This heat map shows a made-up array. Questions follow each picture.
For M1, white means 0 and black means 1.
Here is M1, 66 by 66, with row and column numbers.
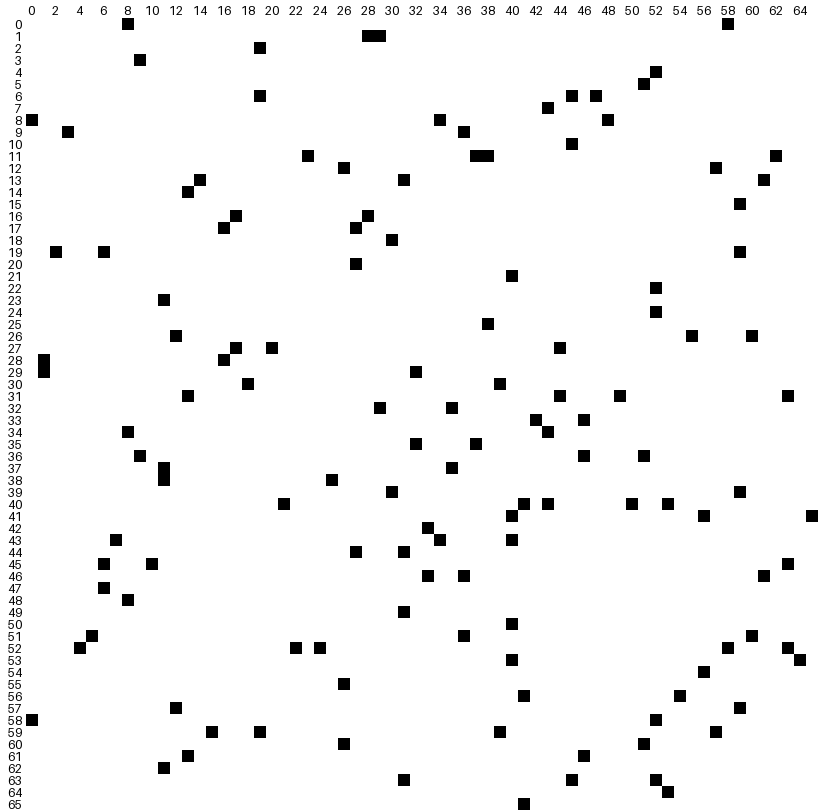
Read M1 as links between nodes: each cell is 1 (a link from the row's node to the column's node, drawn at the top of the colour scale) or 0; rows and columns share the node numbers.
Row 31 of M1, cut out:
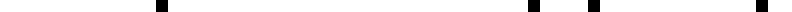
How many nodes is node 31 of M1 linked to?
4
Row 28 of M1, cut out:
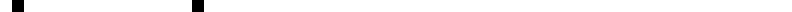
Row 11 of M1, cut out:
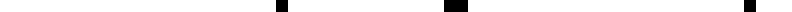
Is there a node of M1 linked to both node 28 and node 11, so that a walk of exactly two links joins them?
no
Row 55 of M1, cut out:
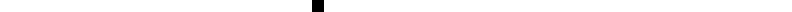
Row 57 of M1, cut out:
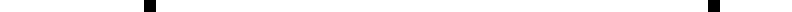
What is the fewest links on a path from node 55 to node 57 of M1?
3
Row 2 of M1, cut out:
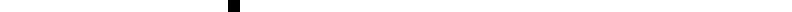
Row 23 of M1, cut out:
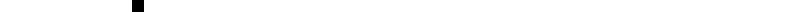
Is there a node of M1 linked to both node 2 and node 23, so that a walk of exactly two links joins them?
no
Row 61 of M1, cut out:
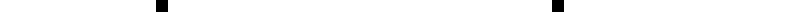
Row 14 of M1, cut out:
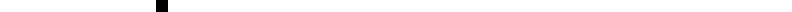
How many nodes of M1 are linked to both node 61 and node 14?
1
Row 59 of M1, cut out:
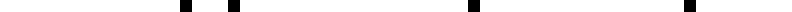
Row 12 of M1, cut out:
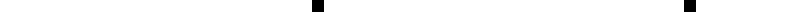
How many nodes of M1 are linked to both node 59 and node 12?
1
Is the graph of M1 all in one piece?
yes
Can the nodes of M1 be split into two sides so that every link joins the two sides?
no
